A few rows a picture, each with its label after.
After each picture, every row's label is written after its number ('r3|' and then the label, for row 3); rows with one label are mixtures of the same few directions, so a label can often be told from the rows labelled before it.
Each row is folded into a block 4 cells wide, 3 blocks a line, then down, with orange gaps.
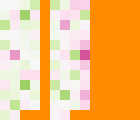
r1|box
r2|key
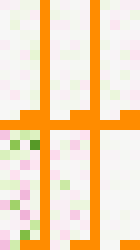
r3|key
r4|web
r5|key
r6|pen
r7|box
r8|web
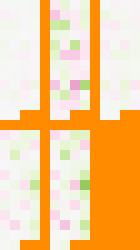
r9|web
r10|web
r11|web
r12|key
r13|key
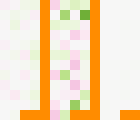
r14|key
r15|pen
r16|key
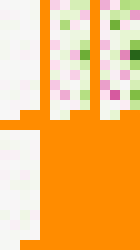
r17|web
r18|key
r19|key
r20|web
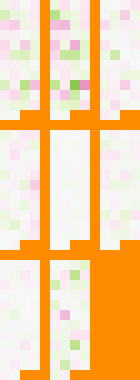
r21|web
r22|web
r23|box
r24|key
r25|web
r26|web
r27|box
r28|box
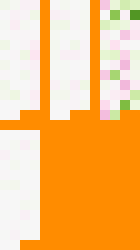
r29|key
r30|web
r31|pen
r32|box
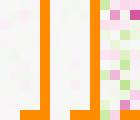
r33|box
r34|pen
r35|pen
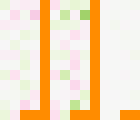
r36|pen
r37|pen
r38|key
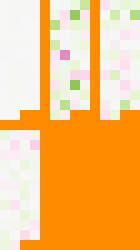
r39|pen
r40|box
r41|pen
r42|pen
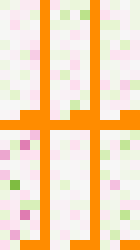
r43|key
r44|pen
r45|web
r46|box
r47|box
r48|box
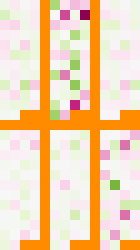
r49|web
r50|pen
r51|web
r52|pen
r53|box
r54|box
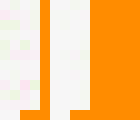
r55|web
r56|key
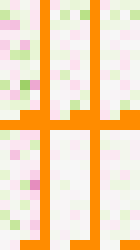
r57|web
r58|pen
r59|pen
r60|key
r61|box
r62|web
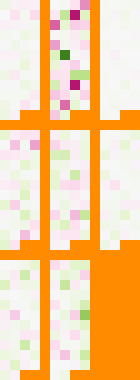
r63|pen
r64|box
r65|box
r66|pen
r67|web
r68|box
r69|box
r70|key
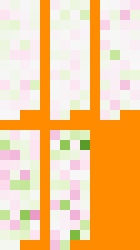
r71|web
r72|pen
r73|box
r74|web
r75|pen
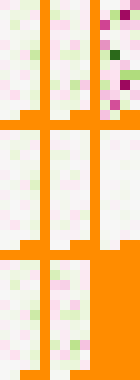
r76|key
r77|web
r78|box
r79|key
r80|web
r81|pen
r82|key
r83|web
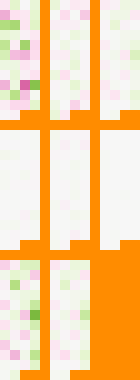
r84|web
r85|pen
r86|key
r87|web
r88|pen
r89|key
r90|key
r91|key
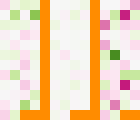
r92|pen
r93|box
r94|box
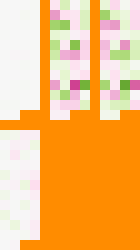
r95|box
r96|web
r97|web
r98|key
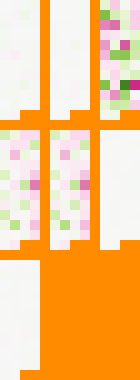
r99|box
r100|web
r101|web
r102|key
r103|key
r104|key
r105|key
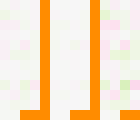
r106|web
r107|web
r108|web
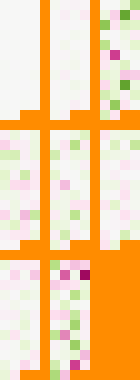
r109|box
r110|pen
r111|box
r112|web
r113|box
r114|pen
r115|pen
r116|pen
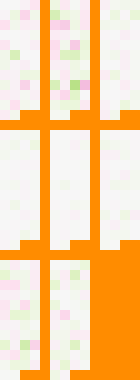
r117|box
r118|web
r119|pen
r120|pen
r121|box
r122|web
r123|web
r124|box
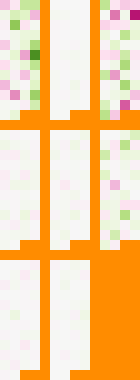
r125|key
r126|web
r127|pen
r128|web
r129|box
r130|box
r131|box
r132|key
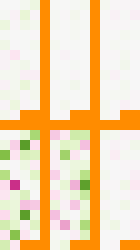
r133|box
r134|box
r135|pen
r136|box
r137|key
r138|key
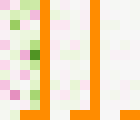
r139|key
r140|web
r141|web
